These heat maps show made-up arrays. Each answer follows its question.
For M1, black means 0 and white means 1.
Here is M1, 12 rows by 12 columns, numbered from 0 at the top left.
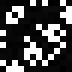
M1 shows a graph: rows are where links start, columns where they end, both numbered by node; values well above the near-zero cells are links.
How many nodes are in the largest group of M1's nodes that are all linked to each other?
4
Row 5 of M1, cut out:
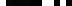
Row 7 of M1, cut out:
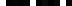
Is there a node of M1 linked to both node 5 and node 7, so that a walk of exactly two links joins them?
yes
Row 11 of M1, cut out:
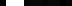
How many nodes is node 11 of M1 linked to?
3
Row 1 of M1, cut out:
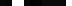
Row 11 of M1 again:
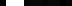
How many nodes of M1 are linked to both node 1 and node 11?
2
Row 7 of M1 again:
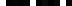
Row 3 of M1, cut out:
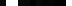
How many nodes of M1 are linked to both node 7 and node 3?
0
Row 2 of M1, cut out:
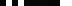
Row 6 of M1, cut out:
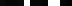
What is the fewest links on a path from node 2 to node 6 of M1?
4
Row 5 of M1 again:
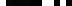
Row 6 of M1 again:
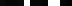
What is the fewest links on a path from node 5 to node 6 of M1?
2
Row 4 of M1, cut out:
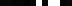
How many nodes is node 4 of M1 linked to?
3
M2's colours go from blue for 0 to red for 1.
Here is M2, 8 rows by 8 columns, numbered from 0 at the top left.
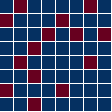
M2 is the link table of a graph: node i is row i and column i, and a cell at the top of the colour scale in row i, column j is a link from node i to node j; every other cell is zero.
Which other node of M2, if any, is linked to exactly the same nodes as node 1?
node 6
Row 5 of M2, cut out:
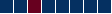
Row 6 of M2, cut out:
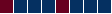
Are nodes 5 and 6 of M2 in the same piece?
no
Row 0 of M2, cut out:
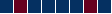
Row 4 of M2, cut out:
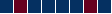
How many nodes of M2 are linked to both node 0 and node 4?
2
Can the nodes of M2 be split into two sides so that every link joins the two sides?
yes
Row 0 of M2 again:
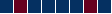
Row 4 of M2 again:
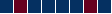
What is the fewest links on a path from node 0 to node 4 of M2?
2
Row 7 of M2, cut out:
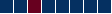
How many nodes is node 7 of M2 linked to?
1
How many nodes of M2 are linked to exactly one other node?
3
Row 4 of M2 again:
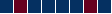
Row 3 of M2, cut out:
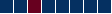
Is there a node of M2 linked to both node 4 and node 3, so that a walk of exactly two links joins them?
no
